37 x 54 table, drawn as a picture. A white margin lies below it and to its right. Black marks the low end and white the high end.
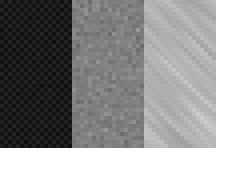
It is made of 1 by 3 panels. Panel 1,1: very low, checkered, faint in contrast. Panel 1,2: middling, fine-grained, faint in contrast. Panel 1,3: high, slanting down to the right, faint in contrast.
